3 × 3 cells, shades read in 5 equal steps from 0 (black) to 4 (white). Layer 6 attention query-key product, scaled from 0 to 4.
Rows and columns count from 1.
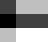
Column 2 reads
3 1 4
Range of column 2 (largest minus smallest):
3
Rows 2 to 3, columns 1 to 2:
0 1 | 3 4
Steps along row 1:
up same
